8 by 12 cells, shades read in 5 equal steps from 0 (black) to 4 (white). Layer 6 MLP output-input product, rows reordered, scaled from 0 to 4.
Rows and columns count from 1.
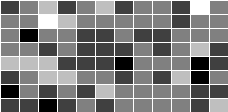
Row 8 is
1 1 0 1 2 1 2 2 2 2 1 3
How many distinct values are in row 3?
3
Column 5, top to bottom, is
2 2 1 1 1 2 1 2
